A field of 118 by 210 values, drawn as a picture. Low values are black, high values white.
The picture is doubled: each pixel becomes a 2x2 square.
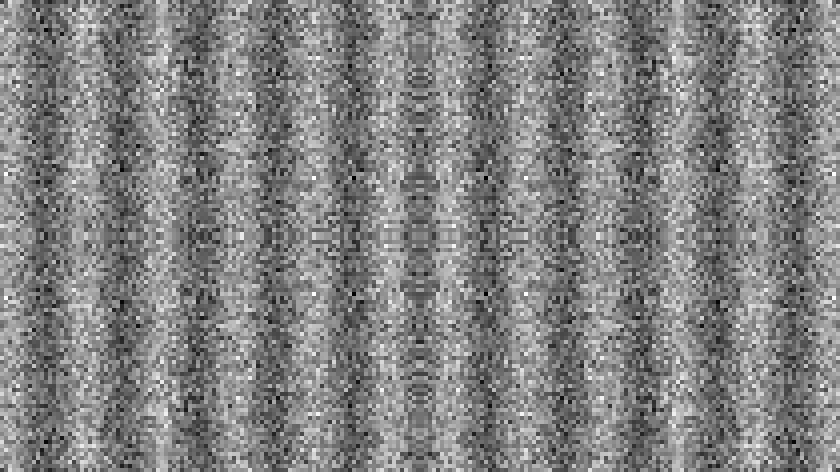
Stripes running up and down repeat 11 times from left to right. The values follow a bell shape. It mirrors both left to right and top to bottom. On average the colour sits 50% of the way up the scale.
